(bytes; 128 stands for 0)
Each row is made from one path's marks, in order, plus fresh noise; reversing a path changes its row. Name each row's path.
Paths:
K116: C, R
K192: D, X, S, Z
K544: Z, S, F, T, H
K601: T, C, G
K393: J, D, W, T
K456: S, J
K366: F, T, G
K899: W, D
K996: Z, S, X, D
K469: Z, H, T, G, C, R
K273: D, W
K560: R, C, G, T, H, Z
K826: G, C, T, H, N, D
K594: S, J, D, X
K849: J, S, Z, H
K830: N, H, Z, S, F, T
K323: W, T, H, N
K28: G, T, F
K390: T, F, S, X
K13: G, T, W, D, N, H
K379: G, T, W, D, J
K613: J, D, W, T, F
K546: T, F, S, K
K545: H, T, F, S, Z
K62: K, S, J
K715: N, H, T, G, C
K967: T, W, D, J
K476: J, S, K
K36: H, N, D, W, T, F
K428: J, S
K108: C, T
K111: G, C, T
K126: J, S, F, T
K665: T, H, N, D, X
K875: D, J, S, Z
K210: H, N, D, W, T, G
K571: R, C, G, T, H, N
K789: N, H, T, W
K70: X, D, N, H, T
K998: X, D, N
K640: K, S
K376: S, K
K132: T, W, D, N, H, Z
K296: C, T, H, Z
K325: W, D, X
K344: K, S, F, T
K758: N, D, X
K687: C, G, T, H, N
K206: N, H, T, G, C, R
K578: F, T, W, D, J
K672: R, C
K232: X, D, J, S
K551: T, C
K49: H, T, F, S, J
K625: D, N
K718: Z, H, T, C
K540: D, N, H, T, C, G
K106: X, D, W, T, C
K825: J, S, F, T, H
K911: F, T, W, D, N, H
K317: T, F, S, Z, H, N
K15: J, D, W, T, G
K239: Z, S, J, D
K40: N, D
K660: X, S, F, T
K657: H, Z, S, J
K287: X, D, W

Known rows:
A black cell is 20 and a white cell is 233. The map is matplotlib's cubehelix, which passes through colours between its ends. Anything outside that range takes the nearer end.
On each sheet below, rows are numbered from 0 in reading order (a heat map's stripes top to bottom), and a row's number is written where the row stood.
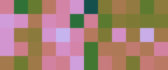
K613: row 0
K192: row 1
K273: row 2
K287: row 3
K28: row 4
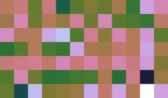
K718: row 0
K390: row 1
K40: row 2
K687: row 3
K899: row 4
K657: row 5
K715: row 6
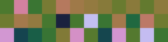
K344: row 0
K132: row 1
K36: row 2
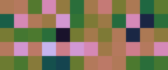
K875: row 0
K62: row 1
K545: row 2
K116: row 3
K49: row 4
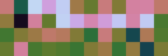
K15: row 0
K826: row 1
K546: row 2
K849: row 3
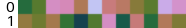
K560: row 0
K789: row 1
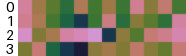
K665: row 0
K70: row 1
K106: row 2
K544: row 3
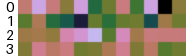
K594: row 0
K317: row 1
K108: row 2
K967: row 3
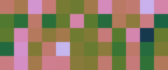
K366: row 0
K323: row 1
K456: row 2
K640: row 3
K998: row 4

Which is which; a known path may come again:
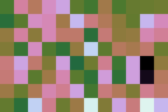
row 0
K376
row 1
K560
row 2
K551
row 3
K13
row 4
K594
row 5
K232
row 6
K28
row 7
K206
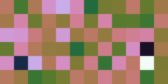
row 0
K393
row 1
K390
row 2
K325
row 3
K239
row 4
K210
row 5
K126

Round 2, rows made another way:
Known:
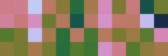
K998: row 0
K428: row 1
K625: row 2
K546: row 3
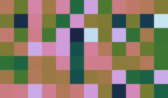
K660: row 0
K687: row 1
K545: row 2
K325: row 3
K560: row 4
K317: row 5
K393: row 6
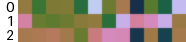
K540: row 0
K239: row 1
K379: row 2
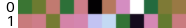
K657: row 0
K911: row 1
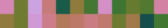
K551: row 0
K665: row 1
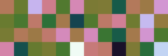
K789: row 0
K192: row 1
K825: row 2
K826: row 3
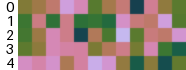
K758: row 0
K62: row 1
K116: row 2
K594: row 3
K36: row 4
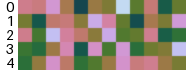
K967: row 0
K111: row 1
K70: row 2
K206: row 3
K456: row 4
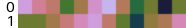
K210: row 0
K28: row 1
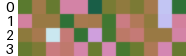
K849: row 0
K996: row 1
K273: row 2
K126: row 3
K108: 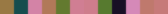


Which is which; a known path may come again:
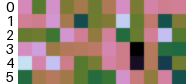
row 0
K899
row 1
K967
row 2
K344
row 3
K15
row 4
K106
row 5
K476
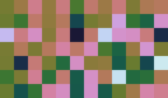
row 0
K390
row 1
K317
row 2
K232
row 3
K825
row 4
K687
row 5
K49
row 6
K830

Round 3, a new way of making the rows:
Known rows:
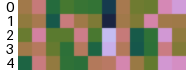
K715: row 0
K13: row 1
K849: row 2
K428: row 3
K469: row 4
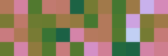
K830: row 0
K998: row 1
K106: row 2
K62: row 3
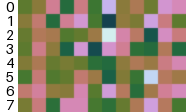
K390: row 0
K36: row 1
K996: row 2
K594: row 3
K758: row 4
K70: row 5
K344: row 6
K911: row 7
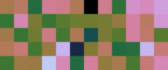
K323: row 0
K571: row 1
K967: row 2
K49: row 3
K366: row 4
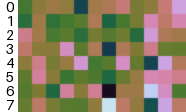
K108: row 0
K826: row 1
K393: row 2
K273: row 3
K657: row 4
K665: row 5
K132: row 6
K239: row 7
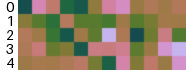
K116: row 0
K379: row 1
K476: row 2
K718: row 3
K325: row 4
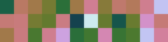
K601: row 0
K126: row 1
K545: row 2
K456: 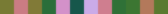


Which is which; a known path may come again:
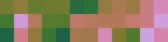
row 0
K758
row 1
K560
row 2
K469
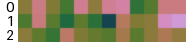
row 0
K640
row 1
K206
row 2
K379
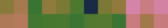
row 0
K40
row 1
K15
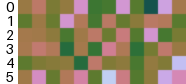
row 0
K657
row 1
K578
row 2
K287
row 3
K232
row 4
K111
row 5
K544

